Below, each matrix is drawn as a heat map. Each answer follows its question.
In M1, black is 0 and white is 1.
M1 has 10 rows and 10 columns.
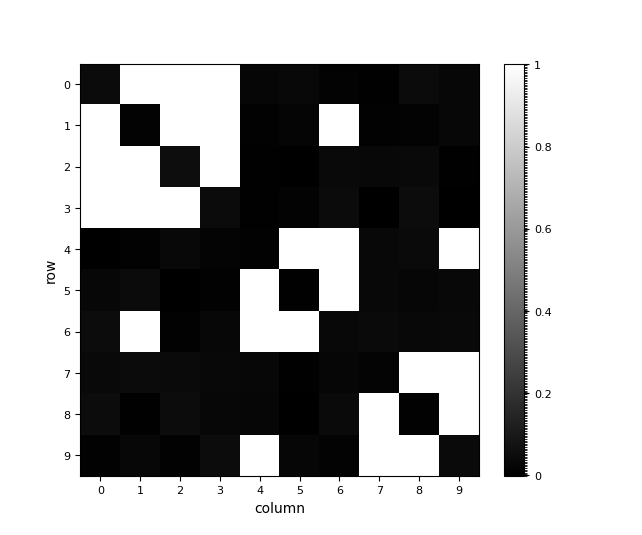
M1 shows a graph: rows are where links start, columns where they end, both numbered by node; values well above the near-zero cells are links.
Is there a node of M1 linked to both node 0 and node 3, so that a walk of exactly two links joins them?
yes
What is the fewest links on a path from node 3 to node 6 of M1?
2
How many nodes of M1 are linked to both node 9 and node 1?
0
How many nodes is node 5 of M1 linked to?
2
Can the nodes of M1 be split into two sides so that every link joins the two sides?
no
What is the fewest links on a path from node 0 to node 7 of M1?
5
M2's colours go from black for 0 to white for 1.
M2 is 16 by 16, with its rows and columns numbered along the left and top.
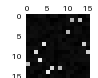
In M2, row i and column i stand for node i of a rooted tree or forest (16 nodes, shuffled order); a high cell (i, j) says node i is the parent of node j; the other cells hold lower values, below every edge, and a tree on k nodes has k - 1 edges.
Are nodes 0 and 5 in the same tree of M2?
no
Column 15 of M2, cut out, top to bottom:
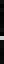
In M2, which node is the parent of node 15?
9
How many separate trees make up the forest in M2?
4
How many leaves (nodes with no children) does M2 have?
8
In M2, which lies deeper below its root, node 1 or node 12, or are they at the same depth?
the same depth
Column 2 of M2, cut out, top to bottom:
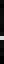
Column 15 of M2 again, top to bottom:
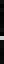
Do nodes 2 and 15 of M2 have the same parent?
yes
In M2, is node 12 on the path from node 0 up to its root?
yes
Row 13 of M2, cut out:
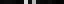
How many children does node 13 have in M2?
2
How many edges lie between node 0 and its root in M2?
1
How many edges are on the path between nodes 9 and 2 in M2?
1
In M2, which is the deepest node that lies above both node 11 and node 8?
1
